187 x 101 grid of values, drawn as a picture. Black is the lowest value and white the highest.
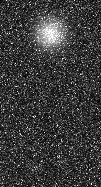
Ninth with the highest average: top middle. Histogram: skewed, a long tail of high values. Stripes: none. Mirror symmetry: none. Bumps: one, in the top middle.
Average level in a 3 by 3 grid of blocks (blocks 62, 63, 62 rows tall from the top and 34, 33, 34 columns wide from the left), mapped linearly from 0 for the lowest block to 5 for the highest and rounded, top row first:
0 5 0 | 0 0 0 | 0 0 0
